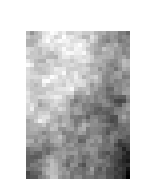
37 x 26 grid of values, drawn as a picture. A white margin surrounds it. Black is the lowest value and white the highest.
Odd rows or columns: none. Stripes: none. Grain: blotchy. Ninth with the lowest average: bottom right. Slope: up to the top left. Mirror symmetry: none.
